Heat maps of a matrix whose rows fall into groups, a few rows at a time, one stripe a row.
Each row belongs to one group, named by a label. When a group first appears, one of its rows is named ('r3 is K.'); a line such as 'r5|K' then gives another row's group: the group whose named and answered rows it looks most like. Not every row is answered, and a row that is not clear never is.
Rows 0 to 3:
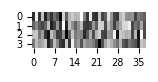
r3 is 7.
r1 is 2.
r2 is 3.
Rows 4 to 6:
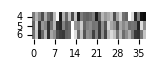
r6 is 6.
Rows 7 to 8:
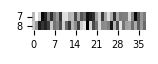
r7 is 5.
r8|3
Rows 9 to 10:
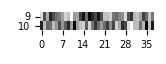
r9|5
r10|2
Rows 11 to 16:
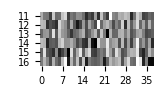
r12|3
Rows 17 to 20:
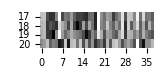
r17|3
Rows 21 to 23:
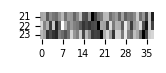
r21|3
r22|5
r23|5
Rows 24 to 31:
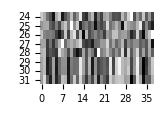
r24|3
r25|5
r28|3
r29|6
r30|6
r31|6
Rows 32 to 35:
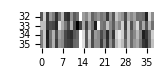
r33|3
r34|6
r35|6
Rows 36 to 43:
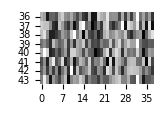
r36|3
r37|3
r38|5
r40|5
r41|2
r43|6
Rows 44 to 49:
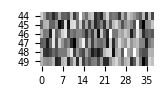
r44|3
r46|6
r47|6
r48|5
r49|7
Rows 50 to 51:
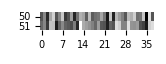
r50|2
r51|7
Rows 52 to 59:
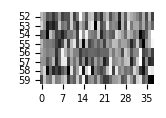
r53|3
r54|7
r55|7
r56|5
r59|6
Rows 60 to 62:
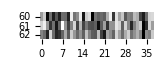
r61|5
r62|7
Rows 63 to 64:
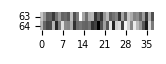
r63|3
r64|5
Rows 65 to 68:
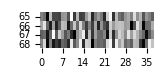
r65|2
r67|6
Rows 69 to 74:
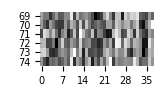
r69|5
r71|7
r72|5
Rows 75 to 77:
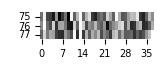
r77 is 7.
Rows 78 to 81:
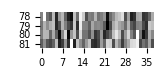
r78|6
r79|7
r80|7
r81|2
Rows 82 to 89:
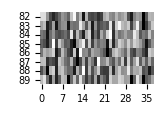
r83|6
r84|2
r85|6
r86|7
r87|3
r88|6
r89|6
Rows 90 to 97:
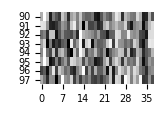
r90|5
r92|7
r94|6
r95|5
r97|5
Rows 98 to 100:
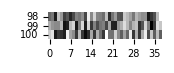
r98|7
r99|7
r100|3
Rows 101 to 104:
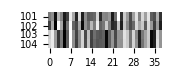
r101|2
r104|5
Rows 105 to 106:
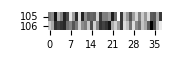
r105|2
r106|5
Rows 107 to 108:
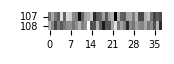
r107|6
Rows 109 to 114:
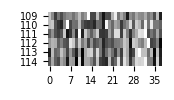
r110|3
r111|2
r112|5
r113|2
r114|2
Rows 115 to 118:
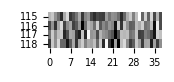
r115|3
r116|2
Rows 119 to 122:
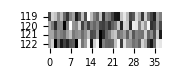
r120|5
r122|2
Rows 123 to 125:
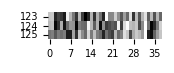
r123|3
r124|6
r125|7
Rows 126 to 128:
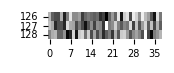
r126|5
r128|7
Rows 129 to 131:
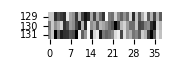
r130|7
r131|2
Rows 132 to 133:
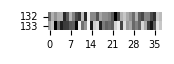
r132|7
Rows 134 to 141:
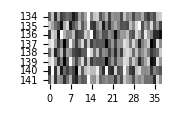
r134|2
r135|3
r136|6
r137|5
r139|5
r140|2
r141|2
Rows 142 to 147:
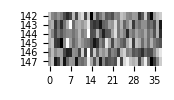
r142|7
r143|3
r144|3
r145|3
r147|6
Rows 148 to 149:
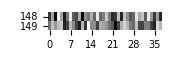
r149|7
